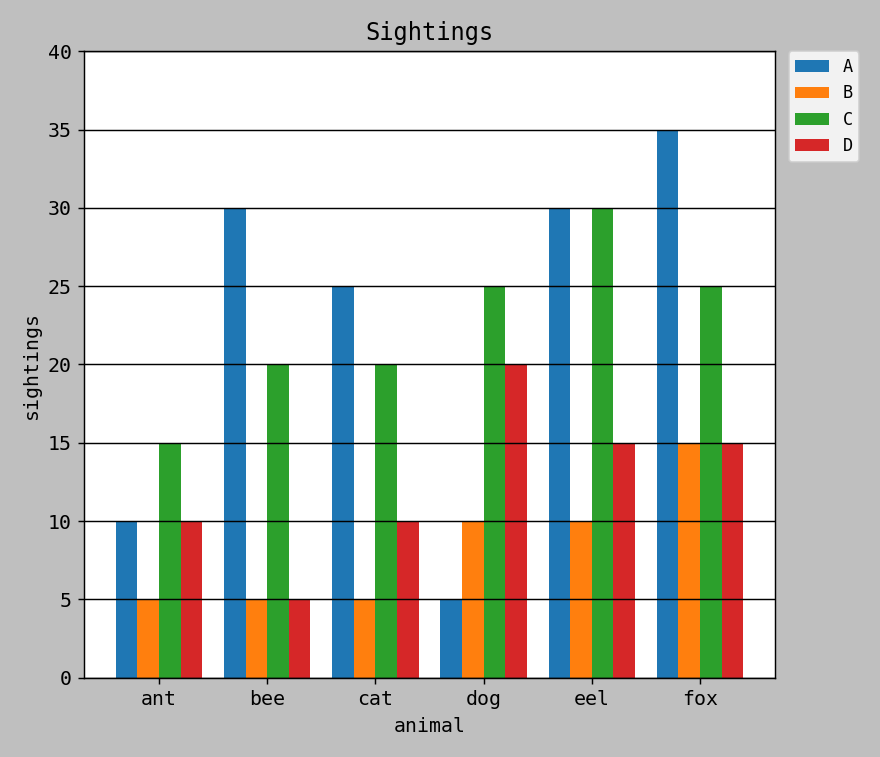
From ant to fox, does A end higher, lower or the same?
higher
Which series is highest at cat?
A
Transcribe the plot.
Title: Sightings
x-axis: animal, ticks ant bee cat dog eel fox
y-axis: sightings, ticks 0 5 10 15 20 25 30 35 40
Legend: A, B, C, D
Values:
A: 10 30 25 5 30 35
B: 5 5 5 10 10 15
C: 15 20 20 25 30 25
D: 10 5 10 20 15 15
